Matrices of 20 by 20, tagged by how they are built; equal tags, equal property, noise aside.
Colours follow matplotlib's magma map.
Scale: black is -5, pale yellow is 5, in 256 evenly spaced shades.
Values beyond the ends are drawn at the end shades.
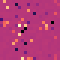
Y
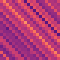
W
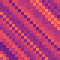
W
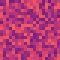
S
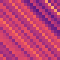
W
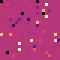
Y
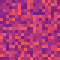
S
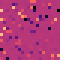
Y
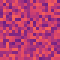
S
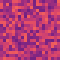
S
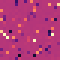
Y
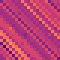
W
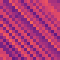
W
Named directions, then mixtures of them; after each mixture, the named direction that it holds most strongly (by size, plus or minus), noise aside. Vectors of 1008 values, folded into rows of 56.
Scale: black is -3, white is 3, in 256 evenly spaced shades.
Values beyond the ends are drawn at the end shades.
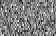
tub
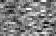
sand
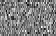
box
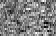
sand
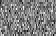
tub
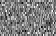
box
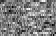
sand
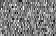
tub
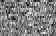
box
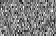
tub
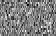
box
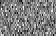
tub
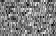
box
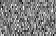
tub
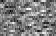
sand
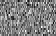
box
